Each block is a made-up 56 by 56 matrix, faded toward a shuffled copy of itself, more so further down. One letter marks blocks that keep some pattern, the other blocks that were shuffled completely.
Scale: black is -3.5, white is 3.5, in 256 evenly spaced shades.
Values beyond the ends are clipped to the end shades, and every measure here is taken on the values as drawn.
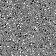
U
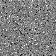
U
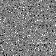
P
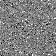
U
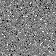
U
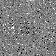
P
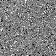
U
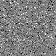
P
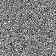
P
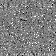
P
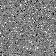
U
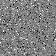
U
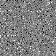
P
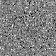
P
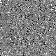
P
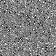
U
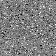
P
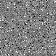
P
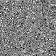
P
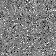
U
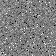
U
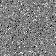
U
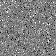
P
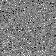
P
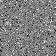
U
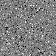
P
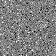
P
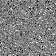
U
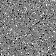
U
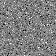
U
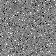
U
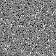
P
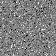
U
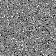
P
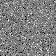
U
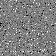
P
